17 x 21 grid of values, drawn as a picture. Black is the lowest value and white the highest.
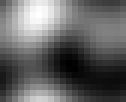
Lone odd cells: none. Mirror symmetry: none. Ninth with the highest average: top left.
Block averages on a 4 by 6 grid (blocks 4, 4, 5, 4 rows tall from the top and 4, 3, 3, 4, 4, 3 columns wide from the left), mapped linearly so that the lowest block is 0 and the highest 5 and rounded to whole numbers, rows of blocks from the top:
3 5 5 3 2 2
3 4 3 2 2 2
1 2 1 0 1 1
1 3 3 1 0 0
